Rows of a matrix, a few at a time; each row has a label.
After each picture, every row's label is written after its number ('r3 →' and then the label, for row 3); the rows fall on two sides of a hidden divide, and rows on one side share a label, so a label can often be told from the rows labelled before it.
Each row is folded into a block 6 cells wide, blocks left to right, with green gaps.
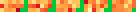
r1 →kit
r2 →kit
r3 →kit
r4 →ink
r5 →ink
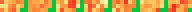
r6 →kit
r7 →kit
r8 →kit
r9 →kit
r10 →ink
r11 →kit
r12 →kit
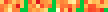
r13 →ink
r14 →ink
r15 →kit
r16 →kit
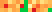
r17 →kit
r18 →kit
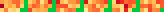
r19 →ink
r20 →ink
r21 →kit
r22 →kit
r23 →ink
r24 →kit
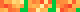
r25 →kit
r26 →ink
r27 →kit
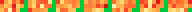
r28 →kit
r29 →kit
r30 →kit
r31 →ink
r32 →kit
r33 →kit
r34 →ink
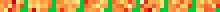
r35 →ink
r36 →kit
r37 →kit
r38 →ink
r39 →kit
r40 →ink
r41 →kit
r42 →kit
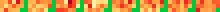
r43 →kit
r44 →ink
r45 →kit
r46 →kit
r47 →kit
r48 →ink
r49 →ink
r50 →ink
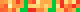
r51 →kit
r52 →kit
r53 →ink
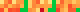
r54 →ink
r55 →kit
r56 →ink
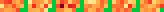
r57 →ink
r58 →ink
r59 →ink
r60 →kit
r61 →ink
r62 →ink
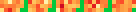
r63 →kit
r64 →kit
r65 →kit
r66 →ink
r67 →ink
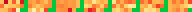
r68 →ink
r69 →ink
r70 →kit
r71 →kit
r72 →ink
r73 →ink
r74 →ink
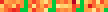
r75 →kit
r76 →ink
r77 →kit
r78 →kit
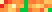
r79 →ink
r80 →ink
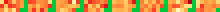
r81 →ink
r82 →kit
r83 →ink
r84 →ink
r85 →ink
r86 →kit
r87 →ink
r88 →kit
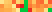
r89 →ink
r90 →ink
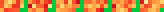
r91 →kit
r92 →ink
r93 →ink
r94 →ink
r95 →ink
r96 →kit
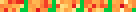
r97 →ink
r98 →kit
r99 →ink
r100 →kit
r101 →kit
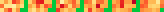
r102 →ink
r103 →ink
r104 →kit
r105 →kit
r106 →ink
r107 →ink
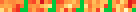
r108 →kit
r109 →ink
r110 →ink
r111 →kit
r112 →ink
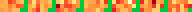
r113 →ink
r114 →kit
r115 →ink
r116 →ink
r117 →ink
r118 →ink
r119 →kit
